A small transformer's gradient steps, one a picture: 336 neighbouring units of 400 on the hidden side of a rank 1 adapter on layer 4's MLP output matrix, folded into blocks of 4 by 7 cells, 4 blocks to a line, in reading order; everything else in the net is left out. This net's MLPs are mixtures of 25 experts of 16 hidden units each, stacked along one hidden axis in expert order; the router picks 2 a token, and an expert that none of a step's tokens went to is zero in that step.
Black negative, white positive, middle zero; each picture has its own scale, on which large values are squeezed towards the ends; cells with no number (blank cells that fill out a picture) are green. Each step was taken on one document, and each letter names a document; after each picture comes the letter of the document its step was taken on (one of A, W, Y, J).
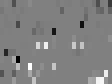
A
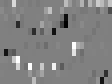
A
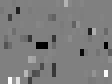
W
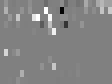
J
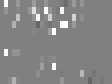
J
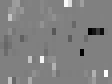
W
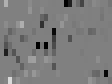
W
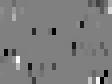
A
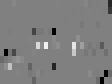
A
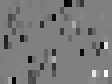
W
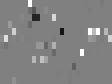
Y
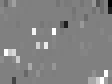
A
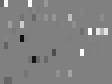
Y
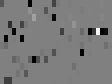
Y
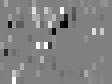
J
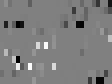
A
